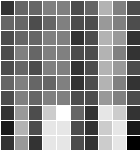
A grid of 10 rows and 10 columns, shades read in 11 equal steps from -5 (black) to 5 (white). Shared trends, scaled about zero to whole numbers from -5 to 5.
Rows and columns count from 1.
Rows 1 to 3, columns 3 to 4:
-1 0 / -2 -1 / -1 0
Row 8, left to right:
-3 1 -2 3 5 -1 -3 4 3 -3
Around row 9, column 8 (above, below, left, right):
4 3 -3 4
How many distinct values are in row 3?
6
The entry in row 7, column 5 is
0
